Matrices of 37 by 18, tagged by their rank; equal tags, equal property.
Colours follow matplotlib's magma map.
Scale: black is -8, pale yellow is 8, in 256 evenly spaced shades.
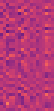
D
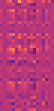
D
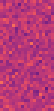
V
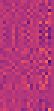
D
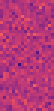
V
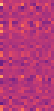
D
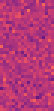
V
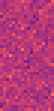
V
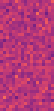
V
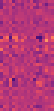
D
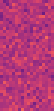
V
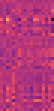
D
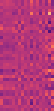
D
